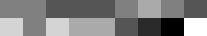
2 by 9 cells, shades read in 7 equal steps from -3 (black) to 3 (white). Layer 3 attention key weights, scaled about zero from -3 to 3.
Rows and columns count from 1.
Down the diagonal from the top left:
0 0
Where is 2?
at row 2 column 1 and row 2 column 3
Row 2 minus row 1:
2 0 3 2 2 -1 -3 -3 4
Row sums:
-3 3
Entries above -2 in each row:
9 7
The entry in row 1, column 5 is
-1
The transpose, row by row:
0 2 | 0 0 | -1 2 | -1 1 | -1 1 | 0 -1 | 1 -2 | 0 -3 | -1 3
